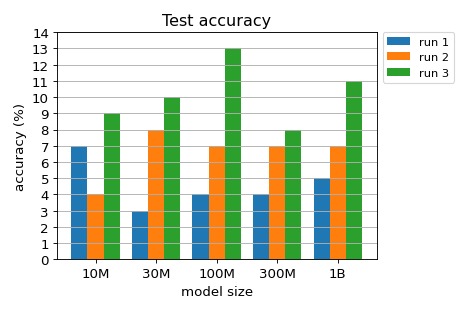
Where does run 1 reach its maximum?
10M
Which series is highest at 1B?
run 3
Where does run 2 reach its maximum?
30M
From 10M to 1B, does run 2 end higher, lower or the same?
higher
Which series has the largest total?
run 3
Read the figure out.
Title: Test accuracy
x-axis: model size, ticks 10M 30M 100M 300M 1B
y-axis: accuracy (%), ticks 0 1 2 3 4 5 6 7 8 9 10 11 12 13 14
Legend: run 1, run 2, run 3
Values:
run 1: 7 3 4 4 5
run 2: 4 8 7 7 7
run 3: 9 10 13 8 11
